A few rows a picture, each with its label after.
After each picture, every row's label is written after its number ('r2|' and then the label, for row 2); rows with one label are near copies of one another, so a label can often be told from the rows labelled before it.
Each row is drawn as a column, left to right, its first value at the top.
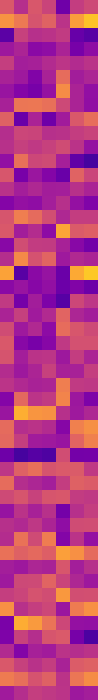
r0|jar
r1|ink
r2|ink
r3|ink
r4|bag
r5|jar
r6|jar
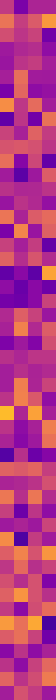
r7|ink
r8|bag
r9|ink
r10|jar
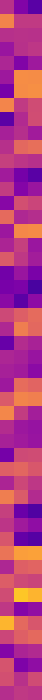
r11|ink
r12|bag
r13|bag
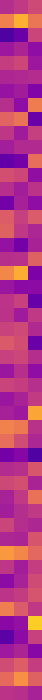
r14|jar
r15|jar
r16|ink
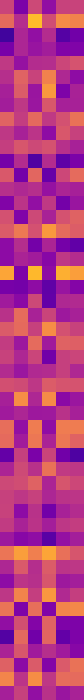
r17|jar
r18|bag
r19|jar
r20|bag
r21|jar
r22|jar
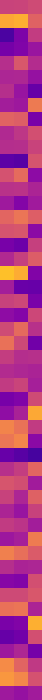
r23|jar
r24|jar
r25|ink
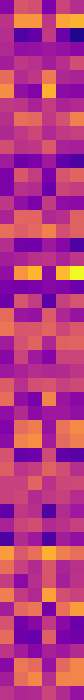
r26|bag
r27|jar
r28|jar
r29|bag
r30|jar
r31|jar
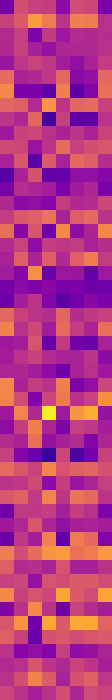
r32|bag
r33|ink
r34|jar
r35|ink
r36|bag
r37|ink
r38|ink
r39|bag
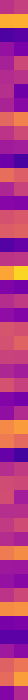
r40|jar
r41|jar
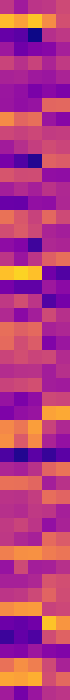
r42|jar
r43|jar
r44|jar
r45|ink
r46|ink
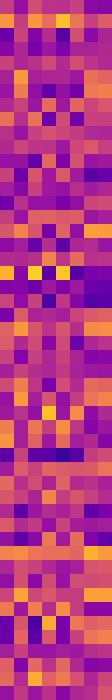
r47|jar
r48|bag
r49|jar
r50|ink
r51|jar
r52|ink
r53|bag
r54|bag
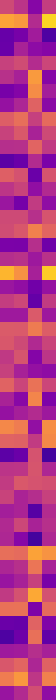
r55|jar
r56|jar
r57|bag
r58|jar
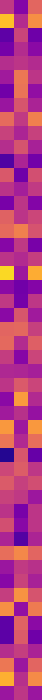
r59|jar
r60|bag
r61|jar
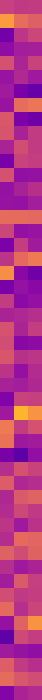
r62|jar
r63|ink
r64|ink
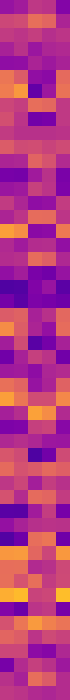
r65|bag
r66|bag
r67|ink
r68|ink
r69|bag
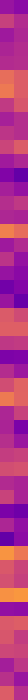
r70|bag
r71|bag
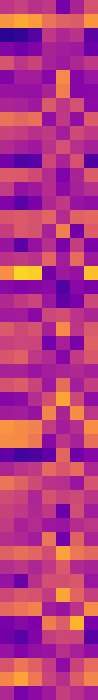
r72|jar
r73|jar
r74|jar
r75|ink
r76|bag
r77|ink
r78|jar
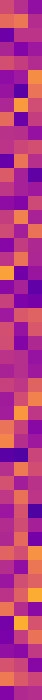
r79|jar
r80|ink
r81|bag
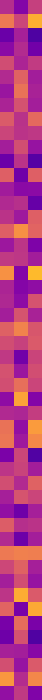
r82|jar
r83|bag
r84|jar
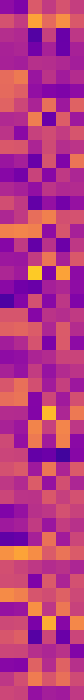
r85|bag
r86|bag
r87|jar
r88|ink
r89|jar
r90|ink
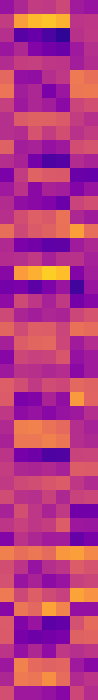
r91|bag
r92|jar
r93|jar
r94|jar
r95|jar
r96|bag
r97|bag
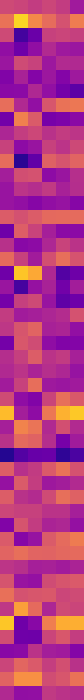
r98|ink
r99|jar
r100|jar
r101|ink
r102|ink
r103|ink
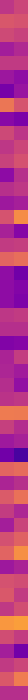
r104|ink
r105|ink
